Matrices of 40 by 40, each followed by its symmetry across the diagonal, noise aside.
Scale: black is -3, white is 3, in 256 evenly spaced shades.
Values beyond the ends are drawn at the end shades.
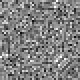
symmetric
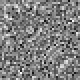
symmetric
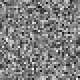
antisymmetric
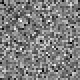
symmetric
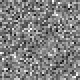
symmetric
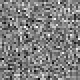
antisymmetric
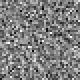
antisymmetric
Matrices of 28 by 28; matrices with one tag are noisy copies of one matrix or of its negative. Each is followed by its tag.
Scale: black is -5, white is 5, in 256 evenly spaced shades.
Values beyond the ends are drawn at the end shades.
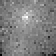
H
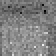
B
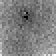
H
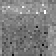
B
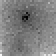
H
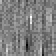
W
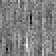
W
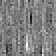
W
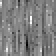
W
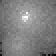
H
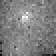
H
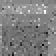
B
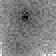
H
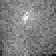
H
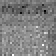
B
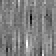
W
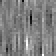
W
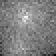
H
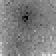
H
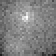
H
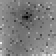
H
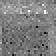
B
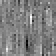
W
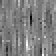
W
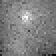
H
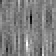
W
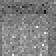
B
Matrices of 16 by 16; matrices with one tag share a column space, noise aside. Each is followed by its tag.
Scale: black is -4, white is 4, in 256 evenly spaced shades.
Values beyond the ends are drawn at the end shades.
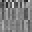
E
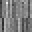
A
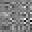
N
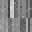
A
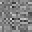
N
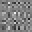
N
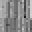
A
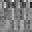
E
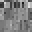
E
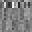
E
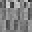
E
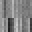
A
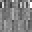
E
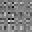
N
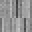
A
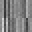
A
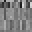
E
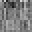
E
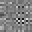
N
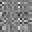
N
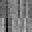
A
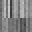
A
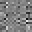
N
